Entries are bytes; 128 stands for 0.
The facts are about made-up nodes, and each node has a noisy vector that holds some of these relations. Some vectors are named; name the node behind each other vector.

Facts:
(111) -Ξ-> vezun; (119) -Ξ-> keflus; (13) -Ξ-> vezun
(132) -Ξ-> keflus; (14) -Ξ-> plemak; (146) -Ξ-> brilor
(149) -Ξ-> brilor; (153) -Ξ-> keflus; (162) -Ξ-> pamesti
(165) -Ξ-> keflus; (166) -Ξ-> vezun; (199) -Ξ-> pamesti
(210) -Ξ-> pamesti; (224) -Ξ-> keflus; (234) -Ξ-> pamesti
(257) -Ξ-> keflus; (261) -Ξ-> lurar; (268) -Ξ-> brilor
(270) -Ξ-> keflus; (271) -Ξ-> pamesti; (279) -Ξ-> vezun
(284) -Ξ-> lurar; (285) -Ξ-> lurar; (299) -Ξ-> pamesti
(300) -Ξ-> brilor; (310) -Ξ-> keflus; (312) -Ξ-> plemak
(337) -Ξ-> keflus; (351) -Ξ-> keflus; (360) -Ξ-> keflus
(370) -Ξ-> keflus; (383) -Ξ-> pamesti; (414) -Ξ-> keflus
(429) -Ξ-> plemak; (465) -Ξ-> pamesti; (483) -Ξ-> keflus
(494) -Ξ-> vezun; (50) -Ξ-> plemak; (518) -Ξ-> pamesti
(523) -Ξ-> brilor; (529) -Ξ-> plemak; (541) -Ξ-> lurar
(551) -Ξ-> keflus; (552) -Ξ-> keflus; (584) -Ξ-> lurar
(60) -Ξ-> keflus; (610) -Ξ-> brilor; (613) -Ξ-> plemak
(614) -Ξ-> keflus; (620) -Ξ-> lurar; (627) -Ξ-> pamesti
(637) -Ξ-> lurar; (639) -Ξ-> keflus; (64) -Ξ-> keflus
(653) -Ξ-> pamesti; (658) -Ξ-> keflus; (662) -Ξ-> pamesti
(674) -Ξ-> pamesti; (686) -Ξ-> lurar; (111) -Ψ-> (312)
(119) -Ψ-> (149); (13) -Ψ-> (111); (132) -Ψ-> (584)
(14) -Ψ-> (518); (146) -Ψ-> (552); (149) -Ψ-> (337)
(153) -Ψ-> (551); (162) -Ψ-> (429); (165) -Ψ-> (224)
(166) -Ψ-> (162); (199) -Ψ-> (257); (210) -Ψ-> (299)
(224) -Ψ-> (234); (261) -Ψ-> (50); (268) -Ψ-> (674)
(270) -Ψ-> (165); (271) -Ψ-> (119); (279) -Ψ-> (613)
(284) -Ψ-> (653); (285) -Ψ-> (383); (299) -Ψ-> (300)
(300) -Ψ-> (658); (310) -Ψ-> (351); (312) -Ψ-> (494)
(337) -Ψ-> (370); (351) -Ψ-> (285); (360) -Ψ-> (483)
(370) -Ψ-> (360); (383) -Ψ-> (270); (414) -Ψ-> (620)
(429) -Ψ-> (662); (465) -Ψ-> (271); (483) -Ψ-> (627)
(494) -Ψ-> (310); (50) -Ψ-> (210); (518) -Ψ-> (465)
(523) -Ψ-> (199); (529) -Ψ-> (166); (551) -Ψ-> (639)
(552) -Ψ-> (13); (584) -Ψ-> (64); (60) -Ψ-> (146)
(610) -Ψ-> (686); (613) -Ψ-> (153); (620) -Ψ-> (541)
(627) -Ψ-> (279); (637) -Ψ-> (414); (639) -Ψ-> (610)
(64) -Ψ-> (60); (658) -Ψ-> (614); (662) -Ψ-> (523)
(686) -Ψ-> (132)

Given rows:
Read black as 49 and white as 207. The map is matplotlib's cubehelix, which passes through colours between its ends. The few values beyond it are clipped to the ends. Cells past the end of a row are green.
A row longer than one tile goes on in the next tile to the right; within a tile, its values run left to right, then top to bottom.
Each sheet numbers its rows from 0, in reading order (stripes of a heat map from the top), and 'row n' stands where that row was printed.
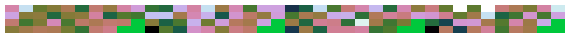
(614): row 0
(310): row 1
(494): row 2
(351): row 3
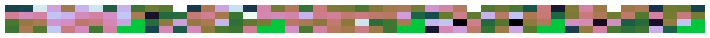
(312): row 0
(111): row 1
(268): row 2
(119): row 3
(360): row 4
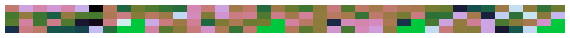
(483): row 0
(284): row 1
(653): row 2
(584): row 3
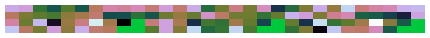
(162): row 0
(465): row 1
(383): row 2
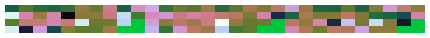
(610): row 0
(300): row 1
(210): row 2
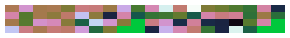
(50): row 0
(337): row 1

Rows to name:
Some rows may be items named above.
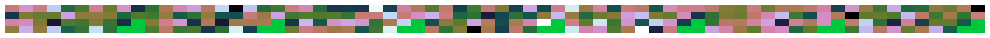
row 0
(465)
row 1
(627)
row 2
(60)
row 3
(153)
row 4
(429)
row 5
(14)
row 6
(271)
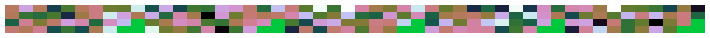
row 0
(132)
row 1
(686)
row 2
(351)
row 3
(146)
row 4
(119)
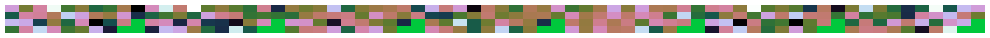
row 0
(149)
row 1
(337)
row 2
(518)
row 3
(166)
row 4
(529)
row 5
(119)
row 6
(64)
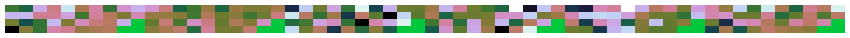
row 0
(310)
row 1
(414)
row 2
(613)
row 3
(552)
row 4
(285)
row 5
(165)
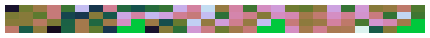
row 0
(279)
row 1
(310)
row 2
(529)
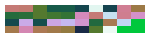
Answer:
(60)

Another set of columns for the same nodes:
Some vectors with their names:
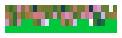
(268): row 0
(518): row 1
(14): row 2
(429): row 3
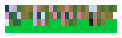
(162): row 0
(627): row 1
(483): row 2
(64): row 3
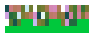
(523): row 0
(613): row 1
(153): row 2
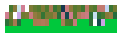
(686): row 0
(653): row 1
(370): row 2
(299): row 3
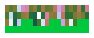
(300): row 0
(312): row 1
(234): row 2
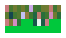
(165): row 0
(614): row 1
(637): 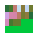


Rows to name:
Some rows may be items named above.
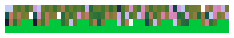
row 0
(64)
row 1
(60)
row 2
(351)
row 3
(414)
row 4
(149)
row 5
(310)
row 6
(166)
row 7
(610)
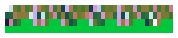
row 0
(132)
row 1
(627)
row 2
(257)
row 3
(166)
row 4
(627)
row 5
(494)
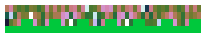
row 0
(552)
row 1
(268)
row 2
(285)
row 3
(50)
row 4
(285)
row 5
(119)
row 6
(268)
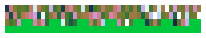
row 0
(337)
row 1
(279)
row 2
(529)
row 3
(14)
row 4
(383)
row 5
(584)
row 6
(146)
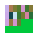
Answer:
(627)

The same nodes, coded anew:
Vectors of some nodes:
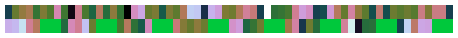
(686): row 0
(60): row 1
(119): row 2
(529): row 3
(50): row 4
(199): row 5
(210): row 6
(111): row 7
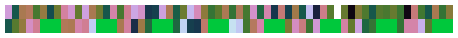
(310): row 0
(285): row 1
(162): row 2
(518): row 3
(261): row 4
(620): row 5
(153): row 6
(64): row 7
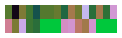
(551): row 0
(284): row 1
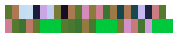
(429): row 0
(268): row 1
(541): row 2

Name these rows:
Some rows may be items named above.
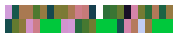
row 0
(310)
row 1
(50)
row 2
(552)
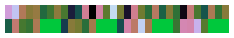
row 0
(383)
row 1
(414)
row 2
(552)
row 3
(64)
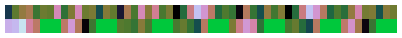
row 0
(686)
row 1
(627)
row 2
(268)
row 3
(149)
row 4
(132)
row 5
(149)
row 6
(627)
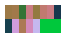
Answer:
(494)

